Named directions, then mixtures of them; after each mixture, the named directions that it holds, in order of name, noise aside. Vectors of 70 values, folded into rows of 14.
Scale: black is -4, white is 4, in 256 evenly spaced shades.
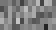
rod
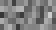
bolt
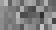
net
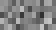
bolt, net, rod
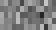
net, rod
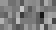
bolt, net, rod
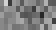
net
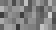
bolt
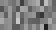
net, rod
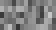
bolt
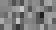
bolt, net, rod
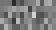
bolt, rod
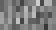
rod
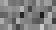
bolt, net, rod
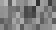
bolt, net, rod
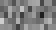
bolt, net, rod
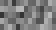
bolt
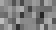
bolt, net, rod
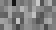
bolt, rod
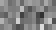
bolt, net, rod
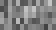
net, rod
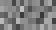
bolt, net, rod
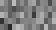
bolt, rod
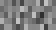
bolt, net, rod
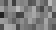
bolt, net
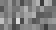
rod
